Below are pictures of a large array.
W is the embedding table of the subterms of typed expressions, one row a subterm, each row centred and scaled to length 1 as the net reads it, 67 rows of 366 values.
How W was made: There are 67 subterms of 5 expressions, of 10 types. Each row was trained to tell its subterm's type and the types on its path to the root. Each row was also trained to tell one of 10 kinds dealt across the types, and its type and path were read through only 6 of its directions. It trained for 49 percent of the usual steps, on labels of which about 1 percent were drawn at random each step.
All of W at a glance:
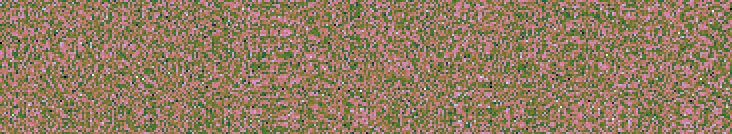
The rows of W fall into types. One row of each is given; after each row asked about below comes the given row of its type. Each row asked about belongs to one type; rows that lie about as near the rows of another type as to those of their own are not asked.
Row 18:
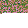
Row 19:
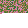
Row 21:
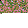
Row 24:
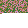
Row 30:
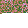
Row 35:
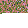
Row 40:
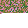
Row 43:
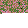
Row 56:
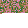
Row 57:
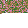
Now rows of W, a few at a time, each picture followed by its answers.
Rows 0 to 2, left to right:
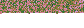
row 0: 40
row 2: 21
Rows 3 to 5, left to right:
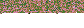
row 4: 35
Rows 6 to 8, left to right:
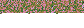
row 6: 43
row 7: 43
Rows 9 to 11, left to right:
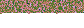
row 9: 30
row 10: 40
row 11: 57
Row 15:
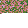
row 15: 57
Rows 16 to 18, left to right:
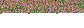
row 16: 35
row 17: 30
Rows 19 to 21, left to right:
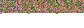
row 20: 40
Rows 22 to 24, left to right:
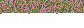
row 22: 30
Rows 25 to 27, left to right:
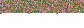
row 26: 19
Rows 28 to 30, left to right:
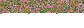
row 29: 57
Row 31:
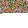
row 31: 21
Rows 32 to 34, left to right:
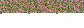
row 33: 24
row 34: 24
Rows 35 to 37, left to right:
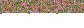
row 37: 30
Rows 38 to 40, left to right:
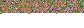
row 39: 40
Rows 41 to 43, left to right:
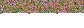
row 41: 57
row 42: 35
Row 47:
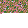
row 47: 19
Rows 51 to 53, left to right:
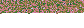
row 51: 56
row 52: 56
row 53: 19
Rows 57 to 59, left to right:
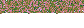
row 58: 40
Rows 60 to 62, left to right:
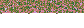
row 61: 56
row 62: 56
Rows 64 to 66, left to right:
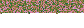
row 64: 21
